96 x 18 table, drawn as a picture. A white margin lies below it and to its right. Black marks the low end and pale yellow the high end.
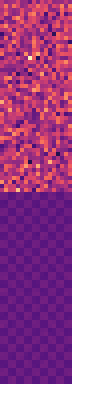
The table splits into 2 rows of 1 panel. Panel 1,1: middling, fine-grained, strong in contrast. Panel 2,1: low, checkered, faint in contrast.
